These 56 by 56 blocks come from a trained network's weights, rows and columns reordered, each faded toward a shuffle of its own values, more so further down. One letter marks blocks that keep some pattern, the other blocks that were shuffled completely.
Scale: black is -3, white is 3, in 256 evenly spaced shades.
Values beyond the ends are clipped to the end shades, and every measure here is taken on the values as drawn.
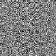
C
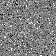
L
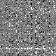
C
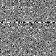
C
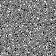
L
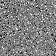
L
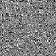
C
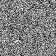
L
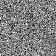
L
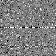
C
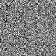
C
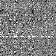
C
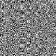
C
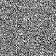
C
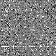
C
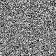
L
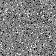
L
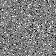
L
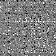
C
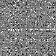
C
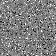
L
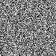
L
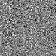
C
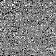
C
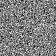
L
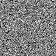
L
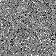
L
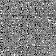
C
